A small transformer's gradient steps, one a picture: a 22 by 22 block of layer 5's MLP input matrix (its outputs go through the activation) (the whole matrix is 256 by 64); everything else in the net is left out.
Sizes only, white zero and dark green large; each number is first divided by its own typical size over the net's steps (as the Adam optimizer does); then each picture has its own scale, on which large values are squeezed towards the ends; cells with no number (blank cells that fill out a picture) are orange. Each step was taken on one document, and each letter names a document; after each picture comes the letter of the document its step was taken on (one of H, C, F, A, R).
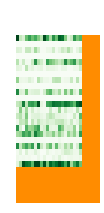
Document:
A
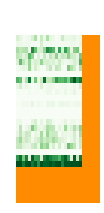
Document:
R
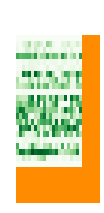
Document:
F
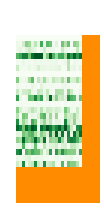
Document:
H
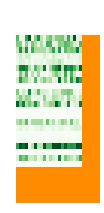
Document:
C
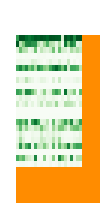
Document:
C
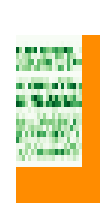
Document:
F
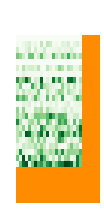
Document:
F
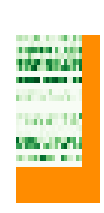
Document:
R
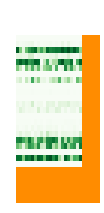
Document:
R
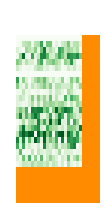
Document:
H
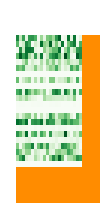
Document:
C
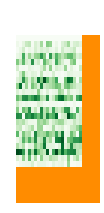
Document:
F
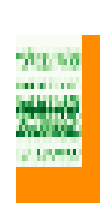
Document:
H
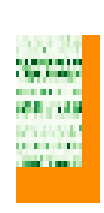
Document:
A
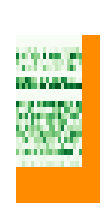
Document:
H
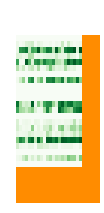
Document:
R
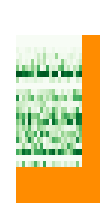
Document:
F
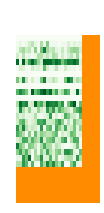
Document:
H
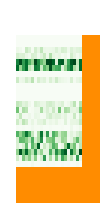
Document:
A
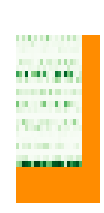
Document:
A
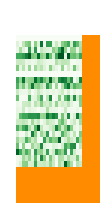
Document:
H
